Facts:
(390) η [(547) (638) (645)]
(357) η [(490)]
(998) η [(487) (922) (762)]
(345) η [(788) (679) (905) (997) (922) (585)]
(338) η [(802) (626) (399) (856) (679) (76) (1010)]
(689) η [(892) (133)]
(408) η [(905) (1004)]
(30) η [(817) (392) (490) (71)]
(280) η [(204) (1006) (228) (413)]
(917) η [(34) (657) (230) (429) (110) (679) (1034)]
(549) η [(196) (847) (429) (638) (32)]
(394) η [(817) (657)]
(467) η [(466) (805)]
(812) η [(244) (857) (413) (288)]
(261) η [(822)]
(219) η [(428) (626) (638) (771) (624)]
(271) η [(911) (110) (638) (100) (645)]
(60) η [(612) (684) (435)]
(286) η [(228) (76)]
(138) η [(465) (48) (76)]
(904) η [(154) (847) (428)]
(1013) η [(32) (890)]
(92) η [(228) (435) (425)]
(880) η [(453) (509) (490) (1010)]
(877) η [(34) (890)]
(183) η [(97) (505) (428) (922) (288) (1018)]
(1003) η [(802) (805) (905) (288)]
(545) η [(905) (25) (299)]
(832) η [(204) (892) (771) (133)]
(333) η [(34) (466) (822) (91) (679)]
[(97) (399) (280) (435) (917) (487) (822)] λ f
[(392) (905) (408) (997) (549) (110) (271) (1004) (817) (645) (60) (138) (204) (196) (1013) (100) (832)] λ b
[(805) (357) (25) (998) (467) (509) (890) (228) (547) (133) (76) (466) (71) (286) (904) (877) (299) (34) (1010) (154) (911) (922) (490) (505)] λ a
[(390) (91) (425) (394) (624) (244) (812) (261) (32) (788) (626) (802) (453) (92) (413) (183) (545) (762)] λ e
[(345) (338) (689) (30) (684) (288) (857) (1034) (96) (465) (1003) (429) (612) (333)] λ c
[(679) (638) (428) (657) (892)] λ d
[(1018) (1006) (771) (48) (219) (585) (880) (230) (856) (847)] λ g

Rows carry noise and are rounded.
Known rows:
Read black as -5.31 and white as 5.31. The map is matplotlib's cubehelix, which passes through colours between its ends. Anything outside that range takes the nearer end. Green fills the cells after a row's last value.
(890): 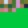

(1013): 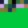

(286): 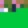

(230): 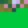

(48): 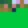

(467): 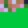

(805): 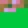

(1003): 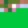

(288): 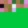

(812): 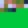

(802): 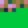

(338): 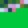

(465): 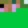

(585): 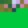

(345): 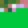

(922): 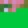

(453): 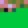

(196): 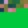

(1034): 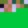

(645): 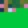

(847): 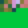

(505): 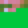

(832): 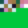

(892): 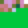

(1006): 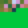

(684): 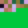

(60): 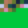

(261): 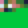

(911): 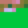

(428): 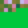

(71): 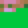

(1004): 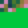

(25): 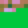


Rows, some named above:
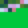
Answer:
(338)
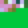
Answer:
(357)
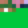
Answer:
(76)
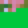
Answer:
(922)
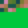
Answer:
(392)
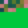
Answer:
(997)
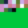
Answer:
(880)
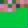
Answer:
(638)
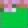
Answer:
(133)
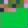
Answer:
(204)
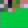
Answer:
(905)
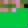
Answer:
(34)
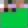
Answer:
(545)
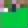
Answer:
(286)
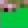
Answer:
(453)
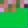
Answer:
(657)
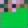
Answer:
(822)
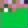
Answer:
(904)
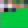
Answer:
(394)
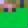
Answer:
(425)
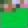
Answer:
(771)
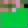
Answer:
(34)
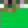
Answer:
(408)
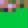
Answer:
(624)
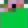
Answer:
(280)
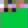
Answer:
(545)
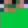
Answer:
(549)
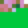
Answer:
(892)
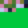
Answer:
(877)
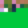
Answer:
(286)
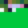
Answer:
(333)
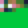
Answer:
(261)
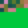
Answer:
(997)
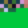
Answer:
(138)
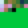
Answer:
(92)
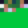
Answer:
(271)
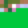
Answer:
(1003)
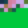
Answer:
(219)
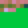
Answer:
(1010)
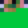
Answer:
(549)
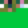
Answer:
(408)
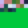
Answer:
(183)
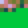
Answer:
(413)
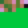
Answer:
(679)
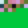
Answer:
(435)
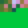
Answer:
(1018)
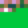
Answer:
(228)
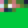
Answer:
(261)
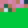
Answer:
(998)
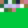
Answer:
(30)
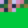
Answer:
(822)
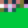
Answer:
(390)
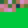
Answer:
(638)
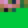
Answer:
(32)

